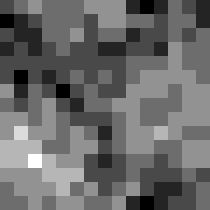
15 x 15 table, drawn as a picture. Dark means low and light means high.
Stripes: none. Average level on the scale: 40%. Ninth with the highest average: bottom left. Calmest part: middle right.
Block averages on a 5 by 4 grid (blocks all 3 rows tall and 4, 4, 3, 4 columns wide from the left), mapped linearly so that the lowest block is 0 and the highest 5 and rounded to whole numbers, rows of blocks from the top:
1 2 1 1 | 0 1 1 3 | 2 1 3 3 | 5 2 3 3 | 3 3 1 1
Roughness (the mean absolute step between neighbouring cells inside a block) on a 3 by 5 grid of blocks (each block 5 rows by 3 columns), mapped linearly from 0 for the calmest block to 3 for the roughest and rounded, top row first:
20121
33200
11221
